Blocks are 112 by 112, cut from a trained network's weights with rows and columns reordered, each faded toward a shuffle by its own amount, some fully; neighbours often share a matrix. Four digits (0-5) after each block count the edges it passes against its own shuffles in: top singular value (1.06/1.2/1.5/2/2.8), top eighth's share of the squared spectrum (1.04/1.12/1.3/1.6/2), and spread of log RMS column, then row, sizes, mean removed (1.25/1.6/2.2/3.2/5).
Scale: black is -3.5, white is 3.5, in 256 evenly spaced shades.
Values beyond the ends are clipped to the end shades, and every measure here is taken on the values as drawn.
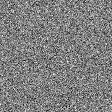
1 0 0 0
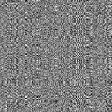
5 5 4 2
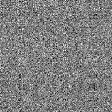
3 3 2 1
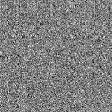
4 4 2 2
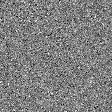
0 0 0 0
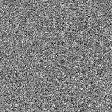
3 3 1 1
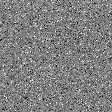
0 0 0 0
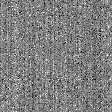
3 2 0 2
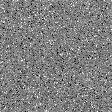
0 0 0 0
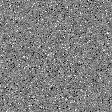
0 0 0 0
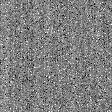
2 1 0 0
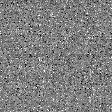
2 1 2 0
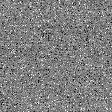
1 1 1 0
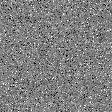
0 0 0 0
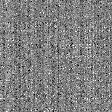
3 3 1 2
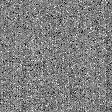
2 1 0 0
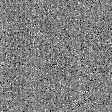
2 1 0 0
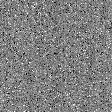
1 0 0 0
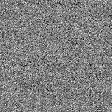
3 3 1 0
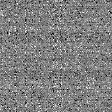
3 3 3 0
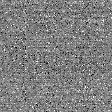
2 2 2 0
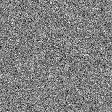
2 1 0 0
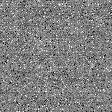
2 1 1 0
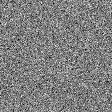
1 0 0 0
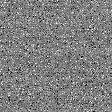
1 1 1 0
